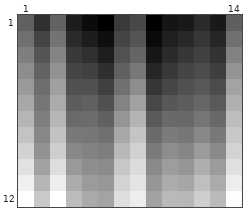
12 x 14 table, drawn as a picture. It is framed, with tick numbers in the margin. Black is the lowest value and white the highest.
Values rise toward the bottom. The grain runs up and down. The bottom left is the ninth with the highest average. The ninth with the lowest average is the top middle.
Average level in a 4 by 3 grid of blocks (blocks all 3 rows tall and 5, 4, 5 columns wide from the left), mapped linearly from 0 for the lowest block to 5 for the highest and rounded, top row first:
1 0 0
2 2 2
4 3 3
5 5 5
